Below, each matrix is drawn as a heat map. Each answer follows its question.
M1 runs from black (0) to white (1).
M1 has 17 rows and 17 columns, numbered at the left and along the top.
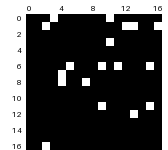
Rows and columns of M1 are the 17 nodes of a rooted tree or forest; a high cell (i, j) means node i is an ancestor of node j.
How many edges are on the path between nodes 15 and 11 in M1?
1
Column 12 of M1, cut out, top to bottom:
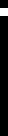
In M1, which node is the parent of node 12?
1
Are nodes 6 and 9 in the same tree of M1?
yes
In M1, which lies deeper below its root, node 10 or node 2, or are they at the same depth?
the same depth
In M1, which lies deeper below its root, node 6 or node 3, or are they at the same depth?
node 3
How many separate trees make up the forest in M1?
5
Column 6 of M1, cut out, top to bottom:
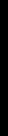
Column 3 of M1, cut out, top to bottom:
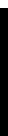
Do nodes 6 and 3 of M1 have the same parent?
no
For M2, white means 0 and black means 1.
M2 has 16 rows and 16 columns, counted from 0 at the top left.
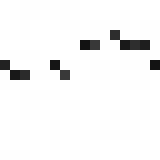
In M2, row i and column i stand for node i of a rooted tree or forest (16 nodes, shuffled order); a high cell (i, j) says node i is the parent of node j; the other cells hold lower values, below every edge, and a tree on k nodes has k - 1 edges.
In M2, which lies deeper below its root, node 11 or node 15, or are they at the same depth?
node 15
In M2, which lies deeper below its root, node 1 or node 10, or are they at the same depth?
node 1
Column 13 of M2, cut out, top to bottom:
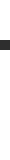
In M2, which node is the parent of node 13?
4
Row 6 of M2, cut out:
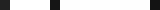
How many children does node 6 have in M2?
3
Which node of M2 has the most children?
4
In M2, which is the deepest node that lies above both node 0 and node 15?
6
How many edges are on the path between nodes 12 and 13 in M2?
2
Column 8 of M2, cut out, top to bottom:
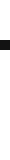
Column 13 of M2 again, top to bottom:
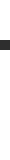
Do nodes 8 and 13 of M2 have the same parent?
yes
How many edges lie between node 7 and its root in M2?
0
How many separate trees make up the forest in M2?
4
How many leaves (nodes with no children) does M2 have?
12
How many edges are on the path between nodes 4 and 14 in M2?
1
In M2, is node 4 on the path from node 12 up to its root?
yes
